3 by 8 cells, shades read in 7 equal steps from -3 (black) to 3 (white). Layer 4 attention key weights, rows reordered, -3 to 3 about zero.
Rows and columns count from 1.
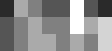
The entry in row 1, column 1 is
-2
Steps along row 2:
up up down same up down up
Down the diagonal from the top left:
-2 0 1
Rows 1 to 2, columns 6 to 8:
3 -1 -2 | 3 1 2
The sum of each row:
-3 6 4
